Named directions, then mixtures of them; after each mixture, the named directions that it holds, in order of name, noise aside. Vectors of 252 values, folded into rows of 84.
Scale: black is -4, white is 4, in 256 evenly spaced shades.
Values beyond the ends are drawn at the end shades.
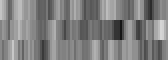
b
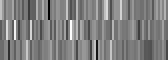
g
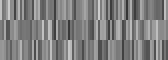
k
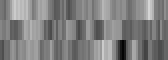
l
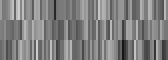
k, l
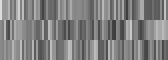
b, k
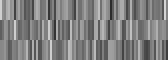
g, k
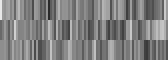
b, g, k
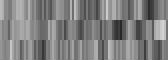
b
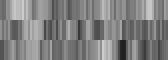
l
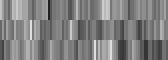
b, g, l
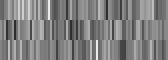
g, k, l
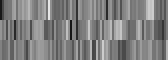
b, g, l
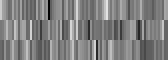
b, g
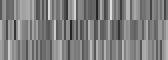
b, g, k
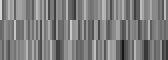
g, k, l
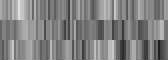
b, k, l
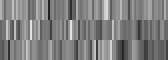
g, l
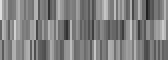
b, g, k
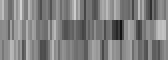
b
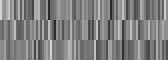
g, k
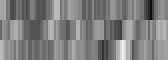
b, l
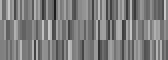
k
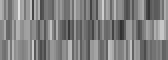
b, k
